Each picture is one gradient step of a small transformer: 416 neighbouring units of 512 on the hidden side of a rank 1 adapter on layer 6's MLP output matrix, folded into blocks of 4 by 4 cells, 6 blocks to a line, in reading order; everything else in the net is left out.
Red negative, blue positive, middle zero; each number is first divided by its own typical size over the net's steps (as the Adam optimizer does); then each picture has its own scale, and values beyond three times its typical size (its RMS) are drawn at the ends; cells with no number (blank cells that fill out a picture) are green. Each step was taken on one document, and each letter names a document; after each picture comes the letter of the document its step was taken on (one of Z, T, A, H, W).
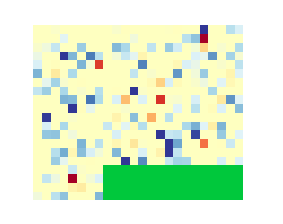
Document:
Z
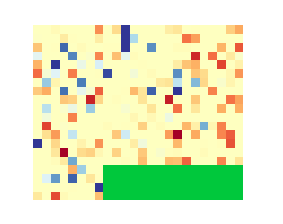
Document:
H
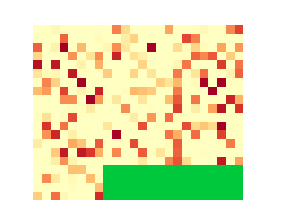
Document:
H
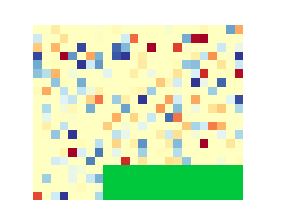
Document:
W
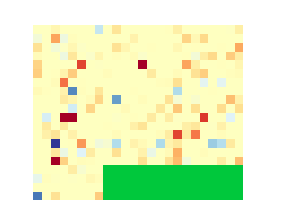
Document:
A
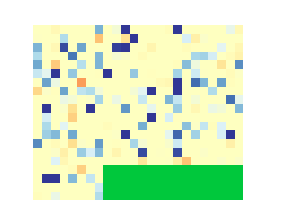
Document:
H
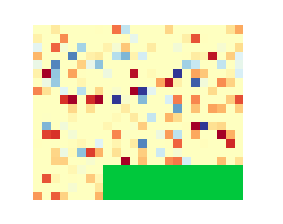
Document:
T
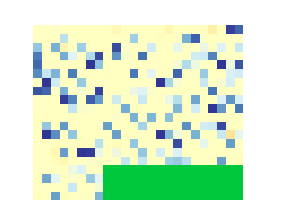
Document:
W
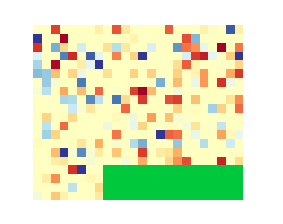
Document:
T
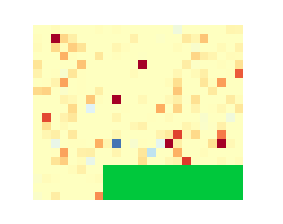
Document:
A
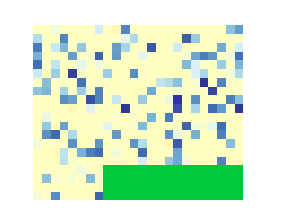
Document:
T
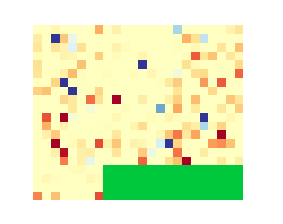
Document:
A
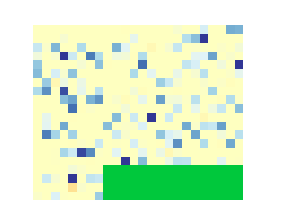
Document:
Z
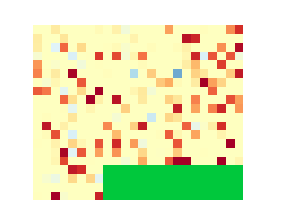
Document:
T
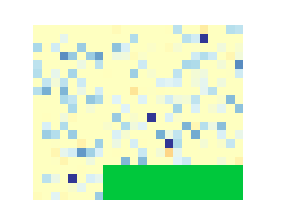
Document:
Z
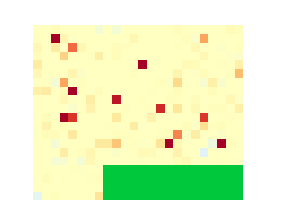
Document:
A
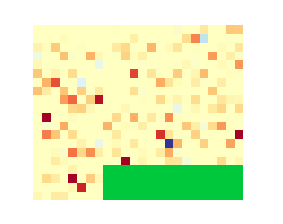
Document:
Z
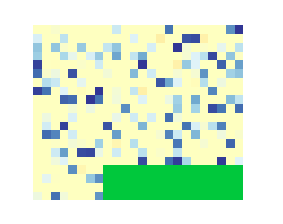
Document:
W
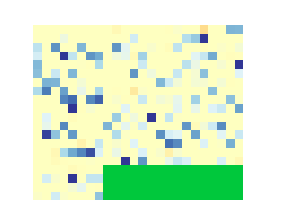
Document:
Z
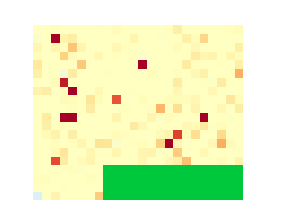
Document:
A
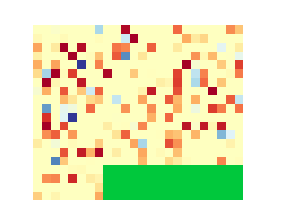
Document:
H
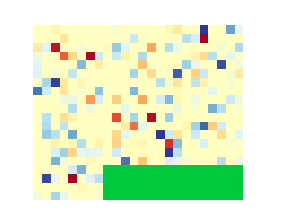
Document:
Z
